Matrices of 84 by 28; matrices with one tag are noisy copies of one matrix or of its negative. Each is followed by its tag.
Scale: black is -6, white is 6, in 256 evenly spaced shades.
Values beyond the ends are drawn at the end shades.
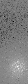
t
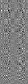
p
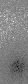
t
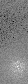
t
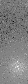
t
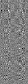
p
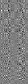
p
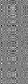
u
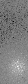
t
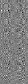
p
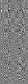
p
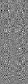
p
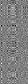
u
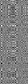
u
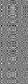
u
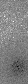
t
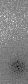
t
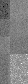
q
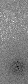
t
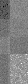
q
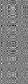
u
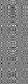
u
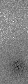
t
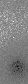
t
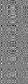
u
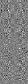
p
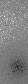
t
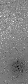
t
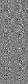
p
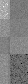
q
